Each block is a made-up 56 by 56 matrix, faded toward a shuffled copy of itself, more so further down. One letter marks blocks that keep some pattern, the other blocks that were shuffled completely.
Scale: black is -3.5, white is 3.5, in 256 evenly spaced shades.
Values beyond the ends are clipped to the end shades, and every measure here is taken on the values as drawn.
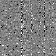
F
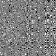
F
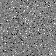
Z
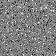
Z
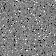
Z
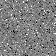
Z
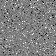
Z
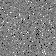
Z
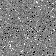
Z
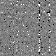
F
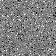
Z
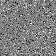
Z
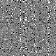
F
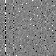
F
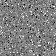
Z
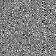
F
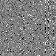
F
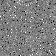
Z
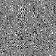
F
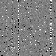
F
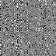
F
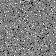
Z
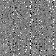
F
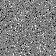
Z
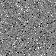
Z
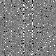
F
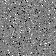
Z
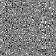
F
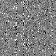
F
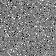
Z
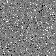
Z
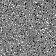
Z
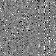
F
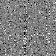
F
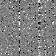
F
